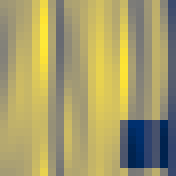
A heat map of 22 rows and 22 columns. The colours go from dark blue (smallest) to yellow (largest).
In the bottom right lies a patch that is lower than the rest. The bottom right is the ninth with the lowest average. Streaks run downward. Most values sit high, with a long tail of low ones.
